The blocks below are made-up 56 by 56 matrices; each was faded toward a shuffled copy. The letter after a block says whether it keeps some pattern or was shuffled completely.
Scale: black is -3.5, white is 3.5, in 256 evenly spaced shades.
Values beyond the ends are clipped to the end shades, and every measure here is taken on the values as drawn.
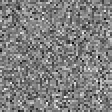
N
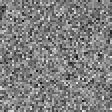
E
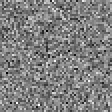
E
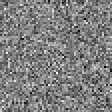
N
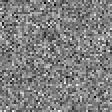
N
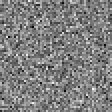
E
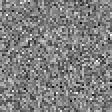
E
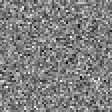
E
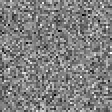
E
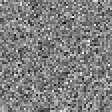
E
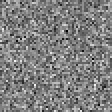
N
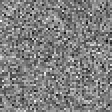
N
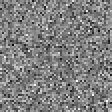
E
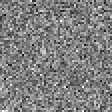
E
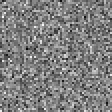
E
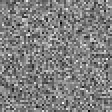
E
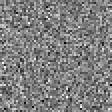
N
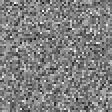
E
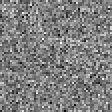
E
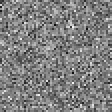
N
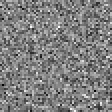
E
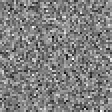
E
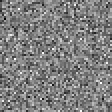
E
